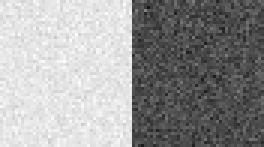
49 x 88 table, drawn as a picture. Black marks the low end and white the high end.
The table splits into one row of 2 panels. Panel 1,1: very high, fine-grained, faint in contrast. Panel 1,2: low, fine-grained.
